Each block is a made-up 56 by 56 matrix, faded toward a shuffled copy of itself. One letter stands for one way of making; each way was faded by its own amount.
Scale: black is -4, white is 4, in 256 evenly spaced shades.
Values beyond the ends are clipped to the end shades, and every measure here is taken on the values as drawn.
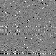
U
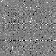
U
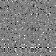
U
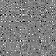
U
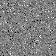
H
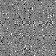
U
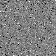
H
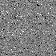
H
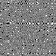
U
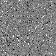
H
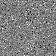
H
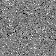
H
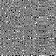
U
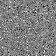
H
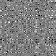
U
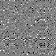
U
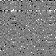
U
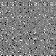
U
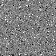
H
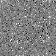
H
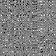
U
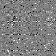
U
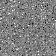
H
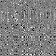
U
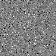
H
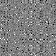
U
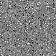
H
